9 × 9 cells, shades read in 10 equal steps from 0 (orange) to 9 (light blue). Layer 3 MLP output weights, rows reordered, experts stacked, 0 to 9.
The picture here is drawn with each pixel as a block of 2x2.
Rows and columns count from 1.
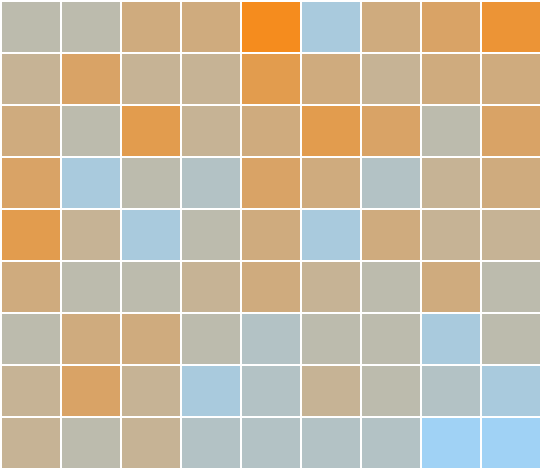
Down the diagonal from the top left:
6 3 2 7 4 5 6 7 9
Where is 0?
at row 1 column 5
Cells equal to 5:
16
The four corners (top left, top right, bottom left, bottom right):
6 1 5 9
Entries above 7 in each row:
1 0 0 1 2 0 1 2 2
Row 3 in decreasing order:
6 6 5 4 4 3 3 2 2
